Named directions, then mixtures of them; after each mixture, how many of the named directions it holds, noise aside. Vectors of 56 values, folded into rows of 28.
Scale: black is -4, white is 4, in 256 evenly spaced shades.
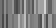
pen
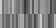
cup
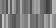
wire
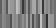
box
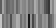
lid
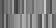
one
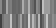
two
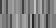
three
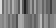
two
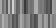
two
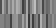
two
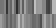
three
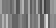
three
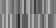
three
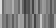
one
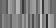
one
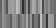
one
